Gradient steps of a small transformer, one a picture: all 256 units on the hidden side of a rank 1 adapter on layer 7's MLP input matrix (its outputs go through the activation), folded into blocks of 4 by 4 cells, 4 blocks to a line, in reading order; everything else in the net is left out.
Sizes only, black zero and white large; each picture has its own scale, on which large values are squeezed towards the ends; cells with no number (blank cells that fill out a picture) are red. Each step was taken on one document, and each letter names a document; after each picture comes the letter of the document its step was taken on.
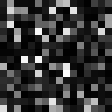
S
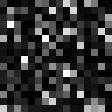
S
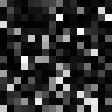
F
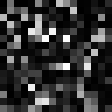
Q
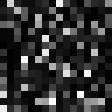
S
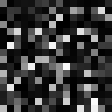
F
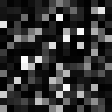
F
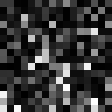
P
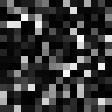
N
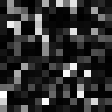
N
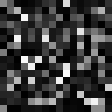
P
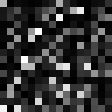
F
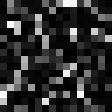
N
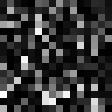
S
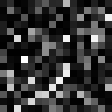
P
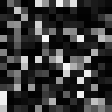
N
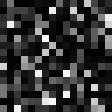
S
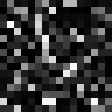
N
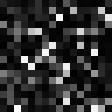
F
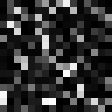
N
